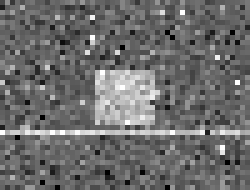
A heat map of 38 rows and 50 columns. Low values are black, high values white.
The ninth with the highest average is the centre. No regular stripes run through it. Most values sit low, with a long tail of high ones. Row 27 stands out from the rest. In the centre lies a patch that is higher than the rest.
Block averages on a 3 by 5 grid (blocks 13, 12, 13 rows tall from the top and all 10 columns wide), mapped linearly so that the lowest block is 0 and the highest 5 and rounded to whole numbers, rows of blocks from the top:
0 0 0 0 0 / 0 1 5 1 0 / 1 1 0 1 1
